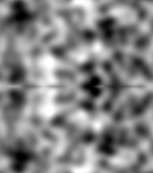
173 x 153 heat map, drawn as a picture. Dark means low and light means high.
On average the colour sits 50% of the way up the scale. There is no overall slope. No single row or column stands out from its neighbours. No lone cell stands out from its neighbours. It is mirror symmetric from top to bottom. The texture varies smoothly and slowly.
